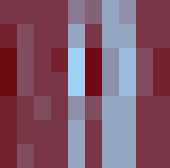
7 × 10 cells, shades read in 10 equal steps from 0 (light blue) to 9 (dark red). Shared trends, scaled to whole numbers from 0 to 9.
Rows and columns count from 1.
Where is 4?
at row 1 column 5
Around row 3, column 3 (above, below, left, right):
7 7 6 8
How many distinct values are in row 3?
7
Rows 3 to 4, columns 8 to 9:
1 6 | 1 6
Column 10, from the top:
7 7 8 8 7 7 7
